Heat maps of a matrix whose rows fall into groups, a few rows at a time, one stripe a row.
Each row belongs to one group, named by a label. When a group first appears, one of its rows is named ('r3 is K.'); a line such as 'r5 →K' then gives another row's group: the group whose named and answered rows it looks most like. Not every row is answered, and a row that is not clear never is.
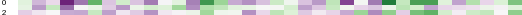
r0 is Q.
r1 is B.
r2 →Q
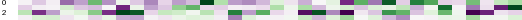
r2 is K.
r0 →Q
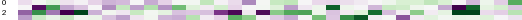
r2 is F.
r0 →Q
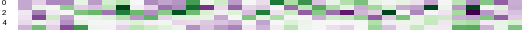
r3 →B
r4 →F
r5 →F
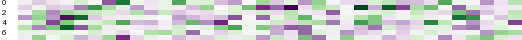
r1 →Q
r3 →F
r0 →K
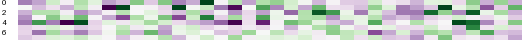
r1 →K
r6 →B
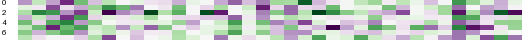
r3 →F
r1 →Q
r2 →B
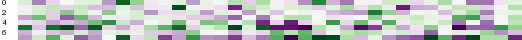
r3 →F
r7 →B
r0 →K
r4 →Q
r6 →F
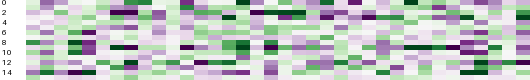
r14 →F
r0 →K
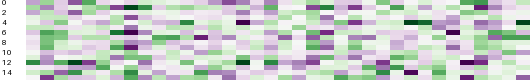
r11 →K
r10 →Q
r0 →F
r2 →F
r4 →Q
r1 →K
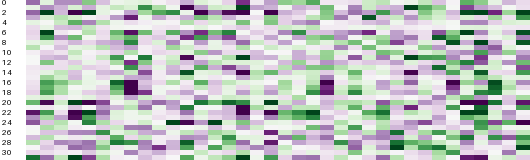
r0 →F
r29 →Q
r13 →B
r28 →Q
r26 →Q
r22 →F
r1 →K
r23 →F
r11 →K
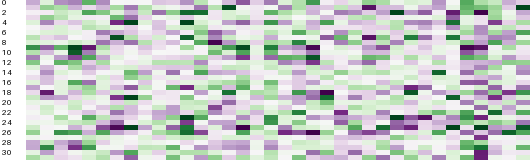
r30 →K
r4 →K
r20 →B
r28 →F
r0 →F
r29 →F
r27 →K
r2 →K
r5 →K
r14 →B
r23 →K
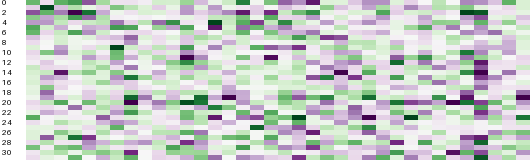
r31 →B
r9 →Q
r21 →Q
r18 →B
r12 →K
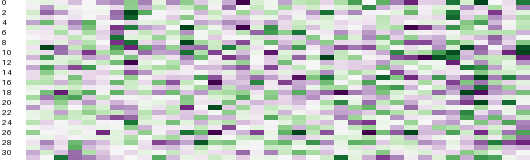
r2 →K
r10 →Q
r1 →B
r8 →K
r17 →B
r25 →B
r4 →F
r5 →K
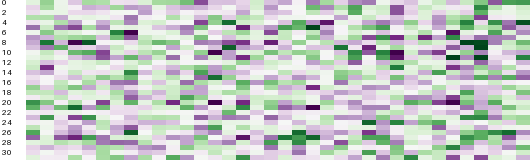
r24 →Q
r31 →K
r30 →Q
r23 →F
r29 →Q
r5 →F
